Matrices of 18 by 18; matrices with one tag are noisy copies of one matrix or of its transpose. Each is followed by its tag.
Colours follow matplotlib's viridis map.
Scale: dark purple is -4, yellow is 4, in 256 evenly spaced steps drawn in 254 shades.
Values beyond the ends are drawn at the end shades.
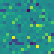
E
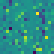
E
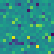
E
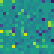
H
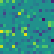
H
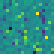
E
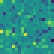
H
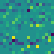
E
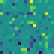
H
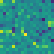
H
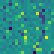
E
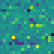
E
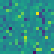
E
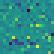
E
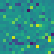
E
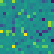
H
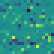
E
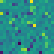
H
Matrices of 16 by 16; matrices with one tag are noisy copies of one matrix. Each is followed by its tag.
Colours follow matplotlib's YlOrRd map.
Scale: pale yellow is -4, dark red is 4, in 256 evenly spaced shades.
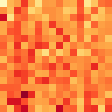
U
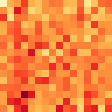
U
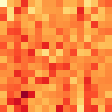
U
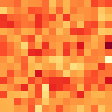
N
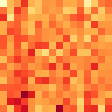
U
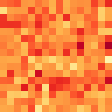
N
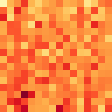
U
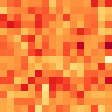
N
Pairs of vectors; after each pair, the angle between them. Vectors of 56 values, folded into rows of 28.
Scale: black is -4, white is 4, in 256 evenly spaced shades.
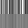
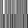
orthogonal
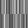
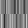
nearly opposite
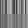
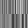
orthogonal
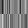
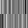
partly opposed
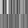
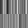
nearly opposite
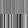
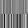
nearly parallel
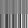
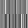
partly aligned
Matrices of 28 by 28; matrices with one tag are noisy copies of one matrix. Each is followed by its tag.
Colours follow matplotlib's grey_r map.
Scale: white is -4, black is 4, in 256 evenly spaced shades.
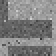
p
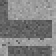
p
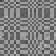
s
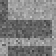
p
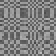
s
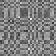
s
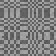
s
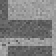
p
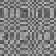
s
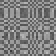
s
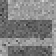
p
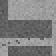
p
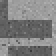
p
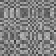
s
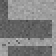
p
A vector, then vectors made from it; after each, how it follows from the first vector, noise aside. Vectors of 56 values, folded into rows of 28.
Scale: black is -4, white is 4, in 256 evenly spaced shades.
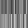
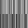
wrapped around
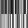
scaled up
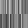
wrapped around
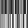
scaled up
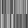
wrapped around
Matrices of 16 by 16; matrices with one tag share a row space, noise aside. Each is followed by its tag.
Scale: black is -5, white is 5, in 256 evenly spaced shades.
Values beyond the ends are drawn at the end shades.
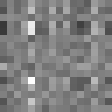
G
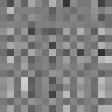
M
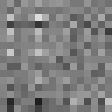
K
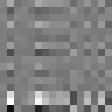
K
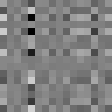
G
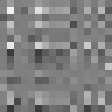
K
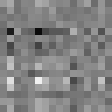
K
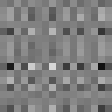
M
